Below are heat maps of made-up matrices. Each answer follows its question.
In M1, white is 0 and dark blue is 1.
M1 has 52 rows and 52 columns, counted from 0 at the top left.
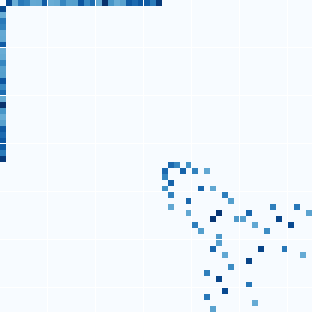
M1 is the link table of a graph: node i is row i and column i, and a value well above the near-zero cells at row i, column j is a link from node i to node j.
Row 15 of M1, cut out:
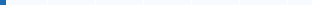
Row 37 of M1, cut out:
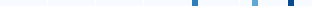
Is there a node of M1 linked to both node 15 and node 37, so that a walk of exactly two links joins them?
no
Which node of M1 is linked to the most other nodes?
node 0
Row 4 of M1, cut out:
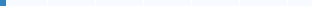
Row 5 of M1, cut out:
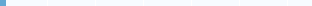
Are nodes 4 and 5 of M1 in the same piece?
yes
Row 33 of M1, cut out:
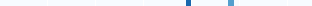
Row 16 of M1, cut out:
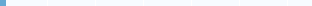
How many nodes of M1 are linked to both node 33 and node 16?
0
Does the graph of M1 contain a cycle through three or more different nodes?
no
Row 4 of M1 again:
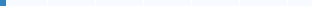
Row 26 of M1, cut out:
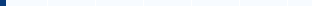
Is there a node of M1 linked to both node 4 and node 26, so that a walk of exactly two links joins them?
yes
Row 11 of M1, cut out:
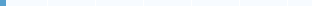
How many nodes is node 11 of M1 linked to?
1
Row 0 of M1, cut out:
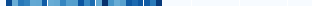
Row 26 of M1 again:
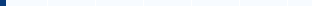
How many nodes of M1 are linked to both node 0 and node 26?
0
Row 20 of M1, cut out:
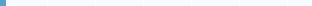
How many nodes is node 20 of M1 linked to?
1
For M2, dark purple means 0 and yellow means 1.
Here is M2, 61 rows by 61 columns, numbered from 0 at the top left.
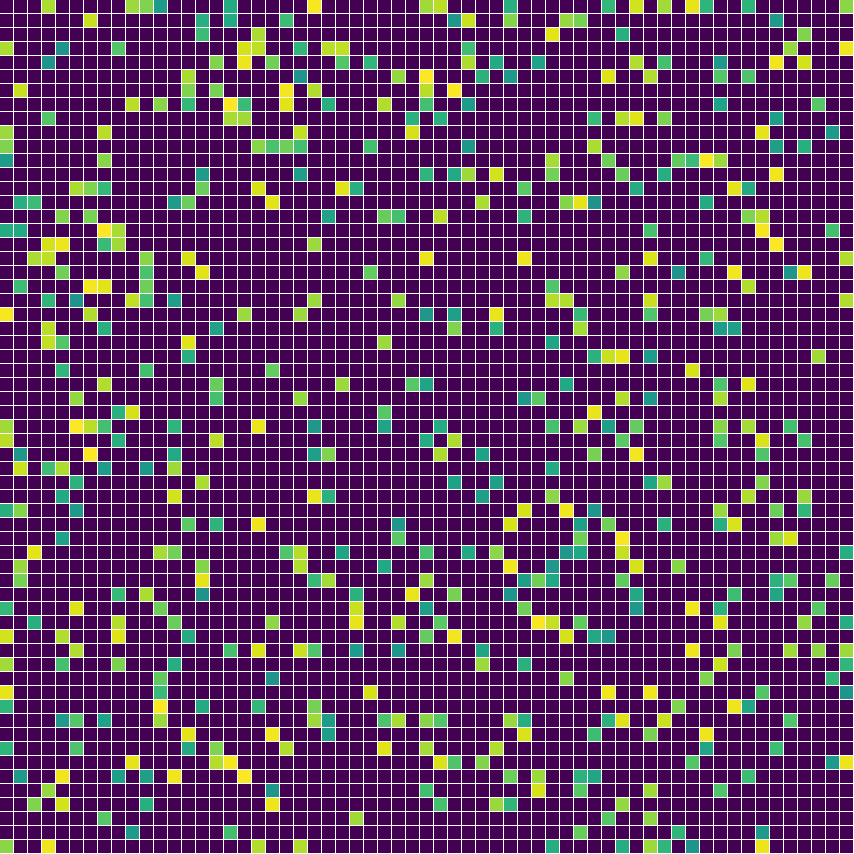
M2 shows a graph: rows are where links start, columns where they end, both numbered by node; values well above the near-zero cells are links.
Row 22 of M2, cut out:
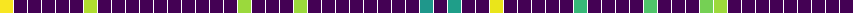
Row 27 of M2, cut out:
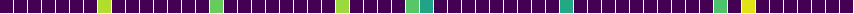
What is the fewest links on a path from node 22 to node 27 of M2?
2
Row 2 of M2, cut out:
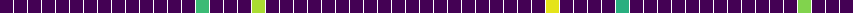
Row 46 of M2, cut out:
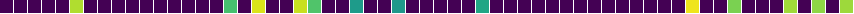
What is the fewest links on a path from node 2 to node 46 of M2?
2
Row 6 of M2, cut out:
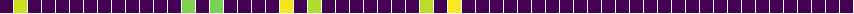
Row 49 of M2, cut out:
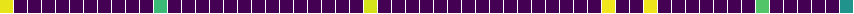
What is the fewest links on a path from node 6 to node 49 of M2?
3
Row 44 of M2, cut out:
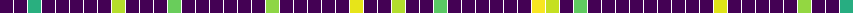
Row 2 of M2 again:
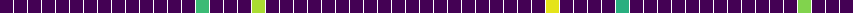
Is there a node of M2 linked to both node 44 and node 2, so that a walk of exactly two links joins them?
yes
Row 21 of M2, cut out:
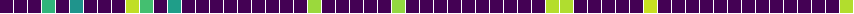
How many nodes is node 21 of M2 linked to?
11
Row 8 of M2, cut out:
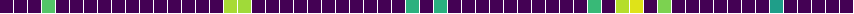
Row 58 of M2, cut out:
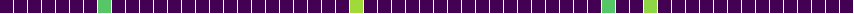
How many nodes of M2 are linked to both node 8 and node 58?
0
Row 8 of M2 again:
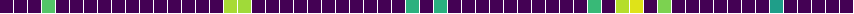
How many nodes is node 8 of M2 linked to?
10
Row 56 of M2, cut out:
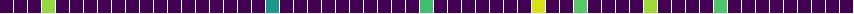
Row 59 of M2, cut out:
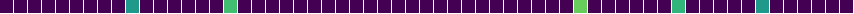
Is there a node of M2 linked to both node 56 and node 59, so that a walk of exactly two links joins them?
yes
